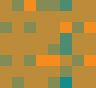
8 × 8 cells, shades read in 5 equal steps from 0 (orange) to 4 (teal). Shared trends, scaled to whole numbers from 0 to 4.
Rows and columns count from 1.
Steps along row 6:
down up down same up up down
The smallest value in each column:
1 1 0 0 0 0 1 0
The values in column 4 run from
0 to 2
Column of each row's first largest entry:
6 1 1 6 6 1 6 6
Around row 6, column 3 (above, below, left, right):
1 1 1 0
